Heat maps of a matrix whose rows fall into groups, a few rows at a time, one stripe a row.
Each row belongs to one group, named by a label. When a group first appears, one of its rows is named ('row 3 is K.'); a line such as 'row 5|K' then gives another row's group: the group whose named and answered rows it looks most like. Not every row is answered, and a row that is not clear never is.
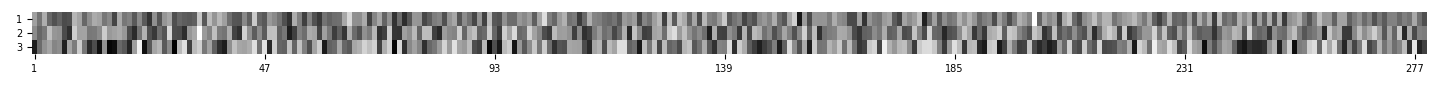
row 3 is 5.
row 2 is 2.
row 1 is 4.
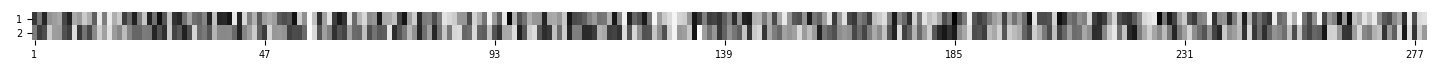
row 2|2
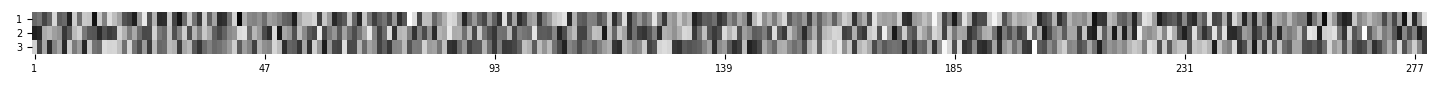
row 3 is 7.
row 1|2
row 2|5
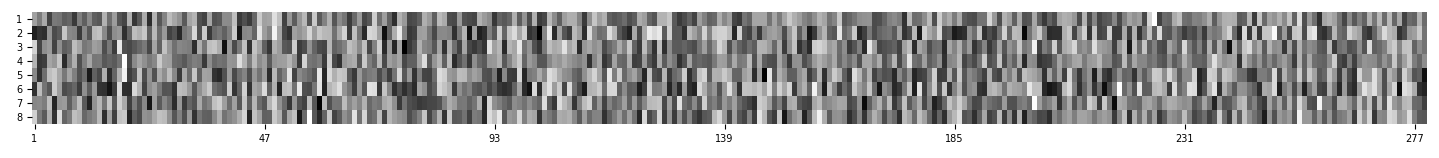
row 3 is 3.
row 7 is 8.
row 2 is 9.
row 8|3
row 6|5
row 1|7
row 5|5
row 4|3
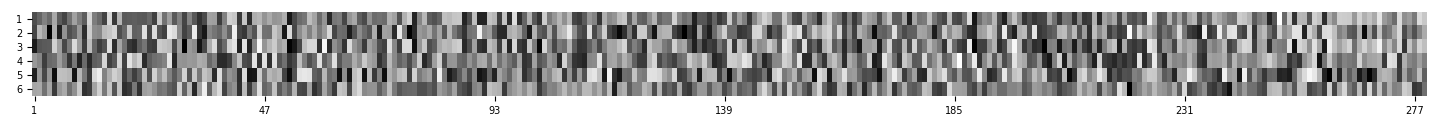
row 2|7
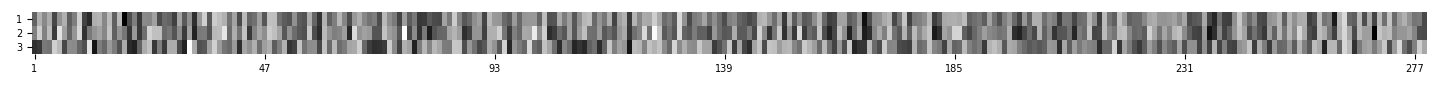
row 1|8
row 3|2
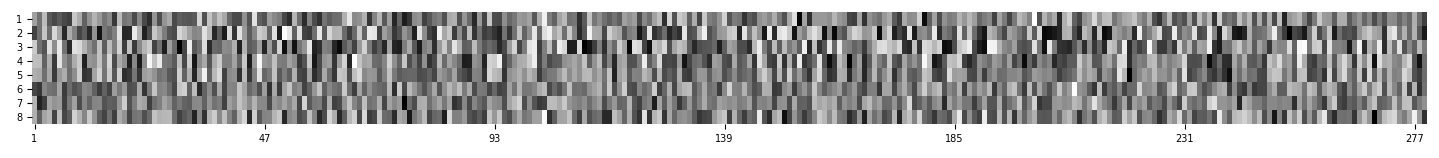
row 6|5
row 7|3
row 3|2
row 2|5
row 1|4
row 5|8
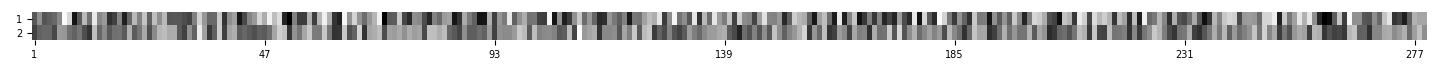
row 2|9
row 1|9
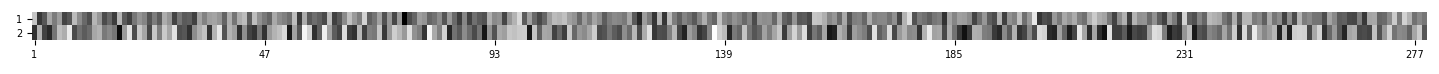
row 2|9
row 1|3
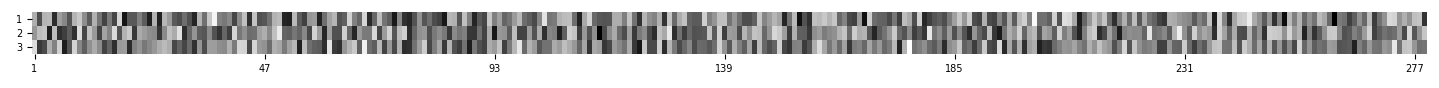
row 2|7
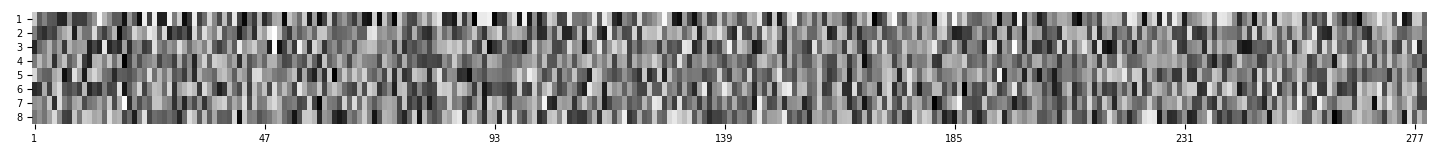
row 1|7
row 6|5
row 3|5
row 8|2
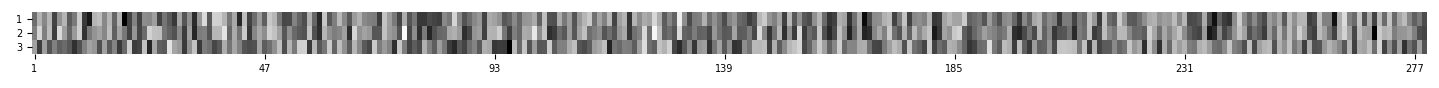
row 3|7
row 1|8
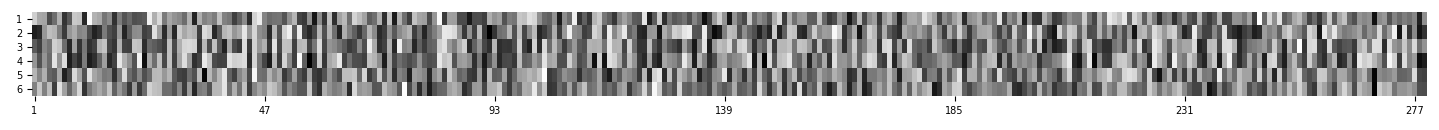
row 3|5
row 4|5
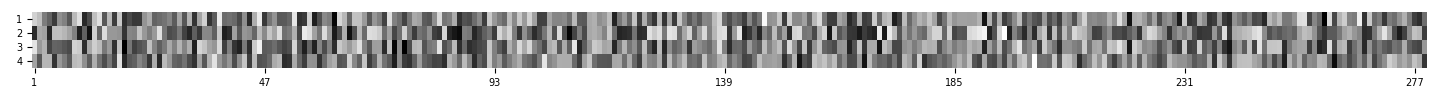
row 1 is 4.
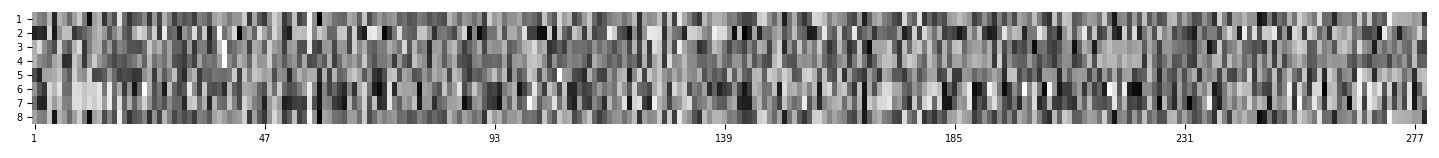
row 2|9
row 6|2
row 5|2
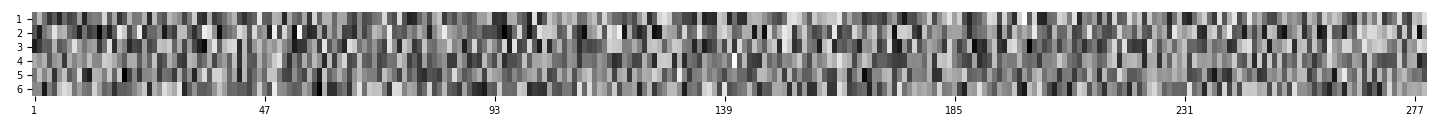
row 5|8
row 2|5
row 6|9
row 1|7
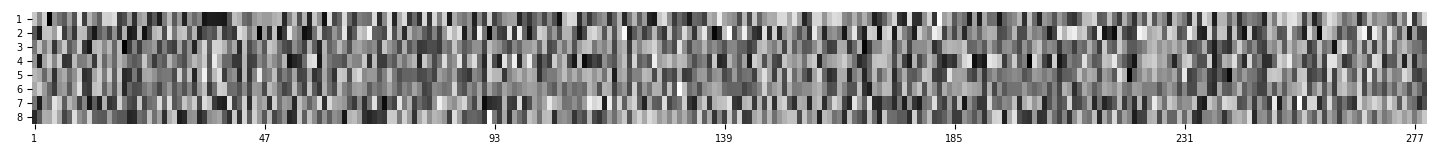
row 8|2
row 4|2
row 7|5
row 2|5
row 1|7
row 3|8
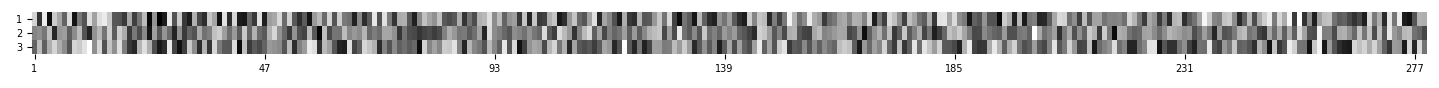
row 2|8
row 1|7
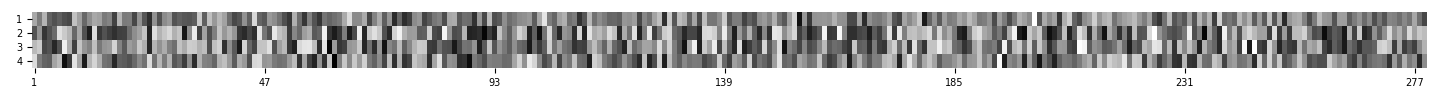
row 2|9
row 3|9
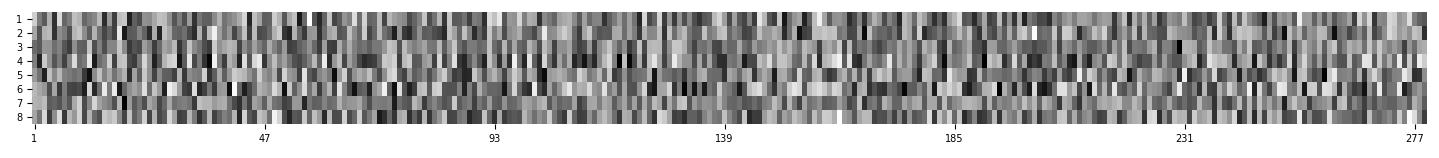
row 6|7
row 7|4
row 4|2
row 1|3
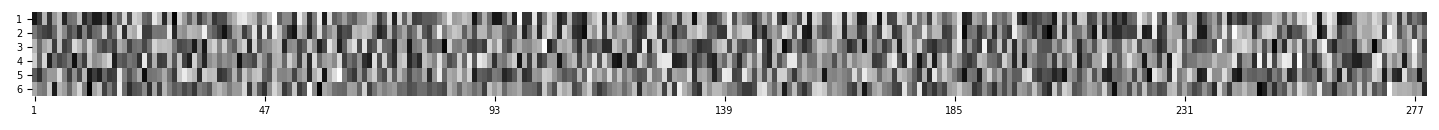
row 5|5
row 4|7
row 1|5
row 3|3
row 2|5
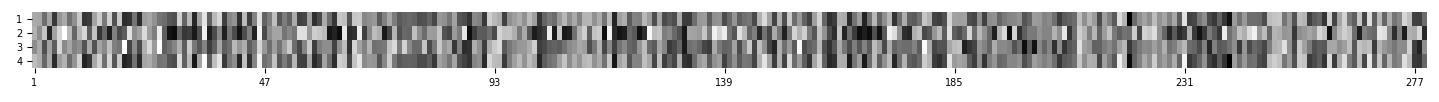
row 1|8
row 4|8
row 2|9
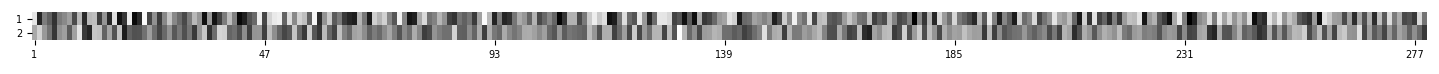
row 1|7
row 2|4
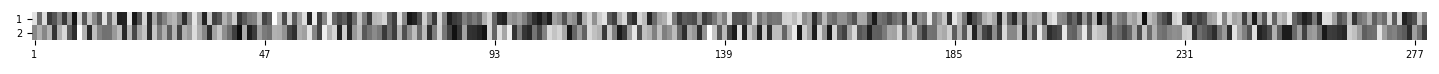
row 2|9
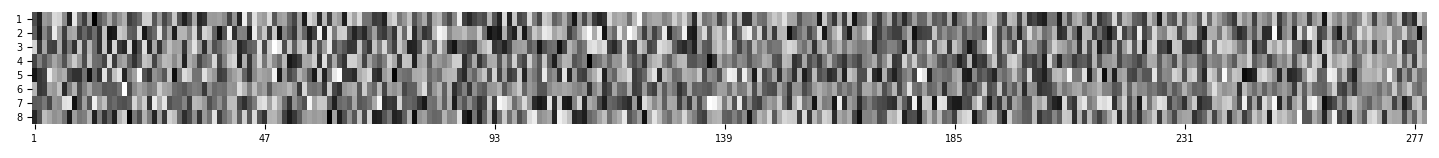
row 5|5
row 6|3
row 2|5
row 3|7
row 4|2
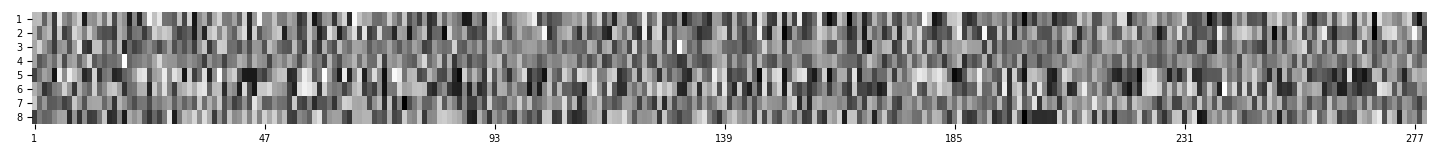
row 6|9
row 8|5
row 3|4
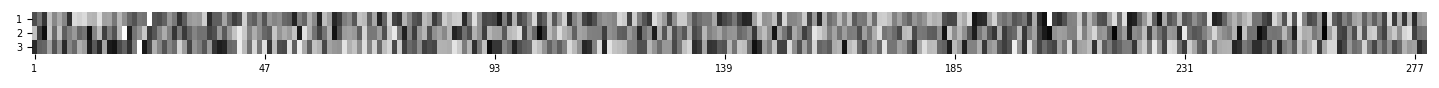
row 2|3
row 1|2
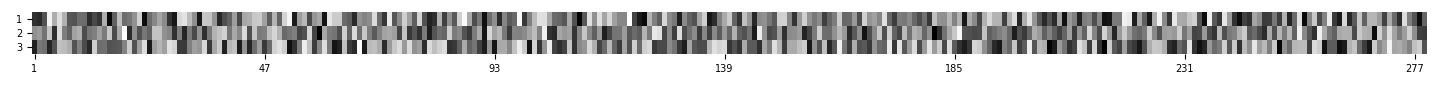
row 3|9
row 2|8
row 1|5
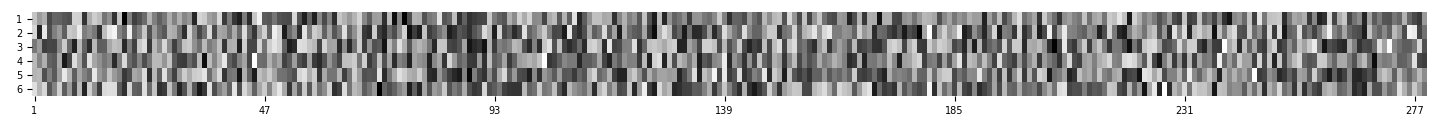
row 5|9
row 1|4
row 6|7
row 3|9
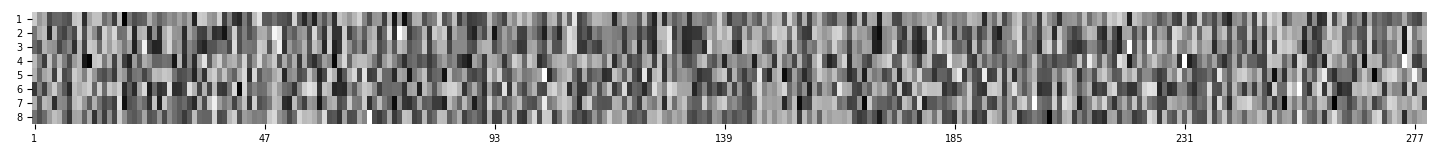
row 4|8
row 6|2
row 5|3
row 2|7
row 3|7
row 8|2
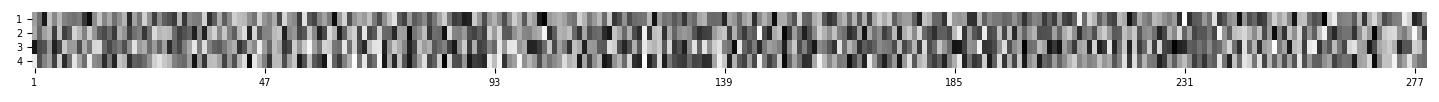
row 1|8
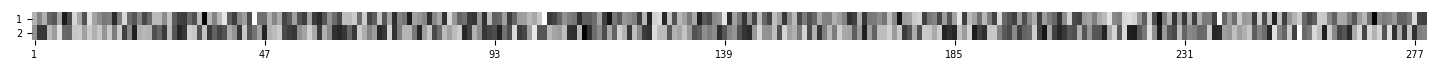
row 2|2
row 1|4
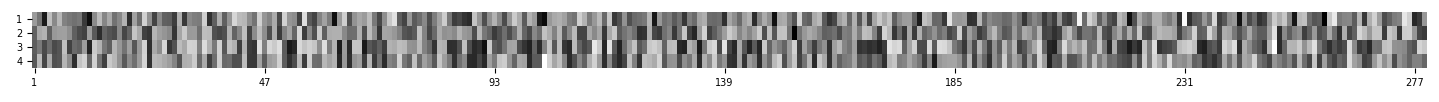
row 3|9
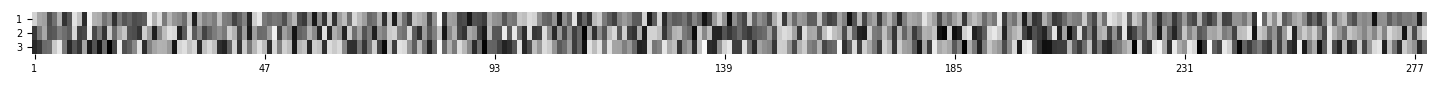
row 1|4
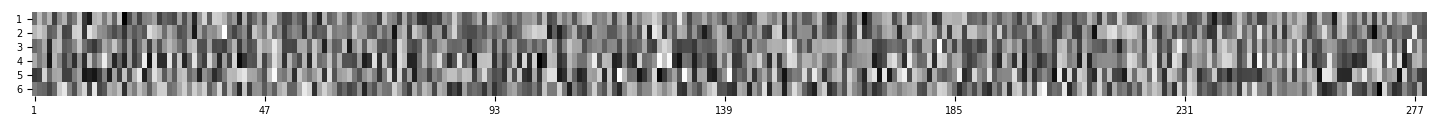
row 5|5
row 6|9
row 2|4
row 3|7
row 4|7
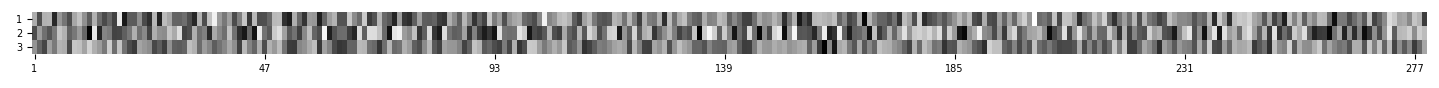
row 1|3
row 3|2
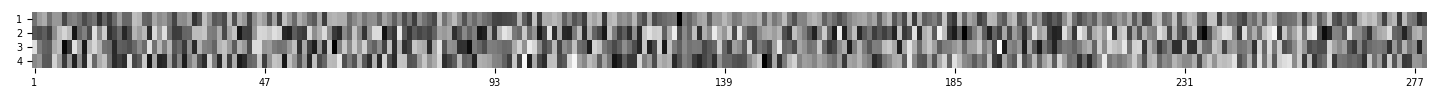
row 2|9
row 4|7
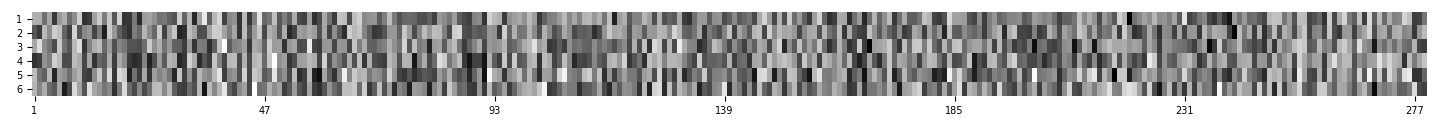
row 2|2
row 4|2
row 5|8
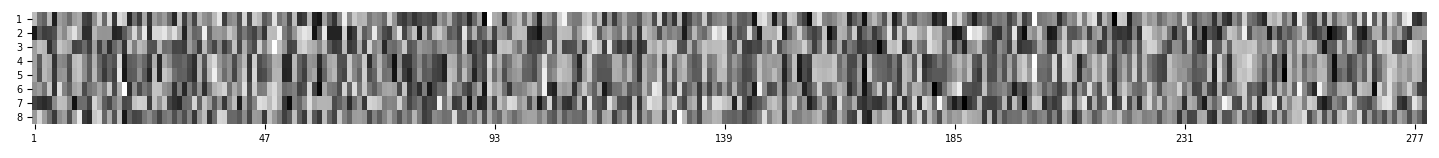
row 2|9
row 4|3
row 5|3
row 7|9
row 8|4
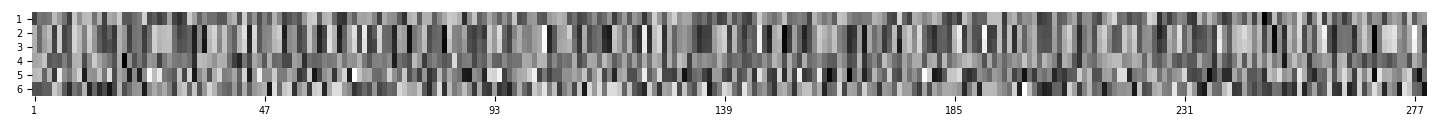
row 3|3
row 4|4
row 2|3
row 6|5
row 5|8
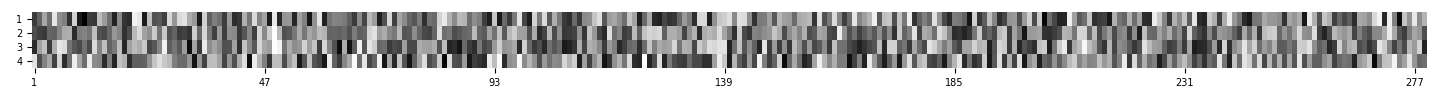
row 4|3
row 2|9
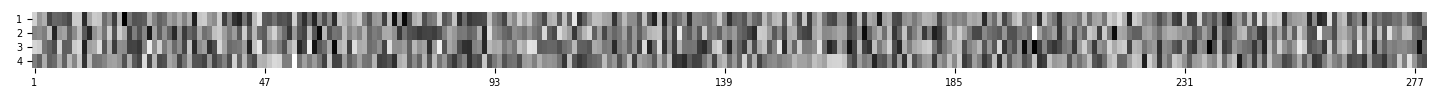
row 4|7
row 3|4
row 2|8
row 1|4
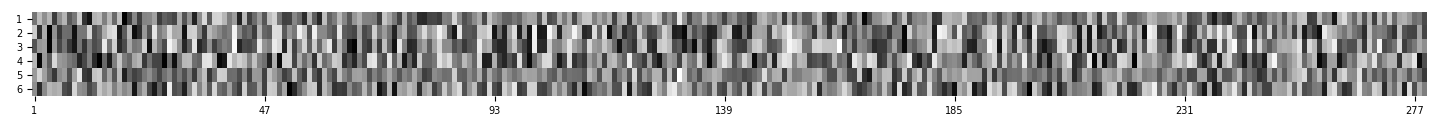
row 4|5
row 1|8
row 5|4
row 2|7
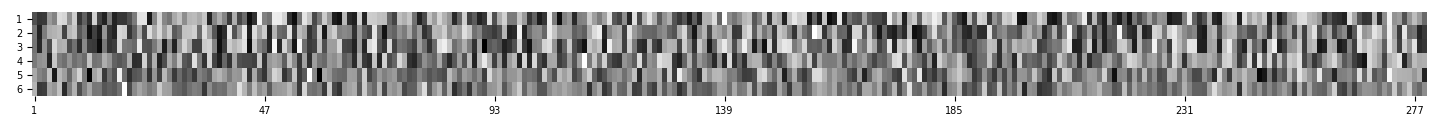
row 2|5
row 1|9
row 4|7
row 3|5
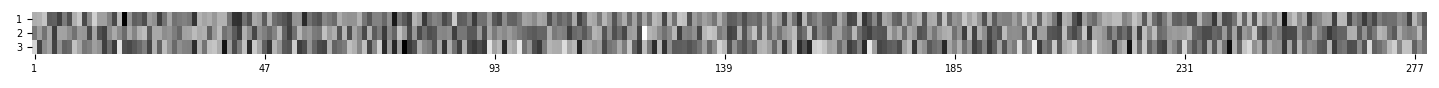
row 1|4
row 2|9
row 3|3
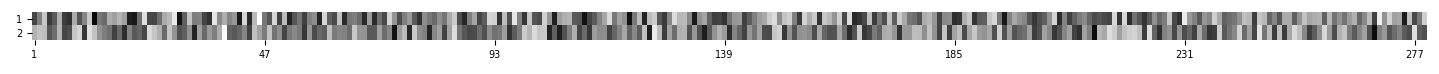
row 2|4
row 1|2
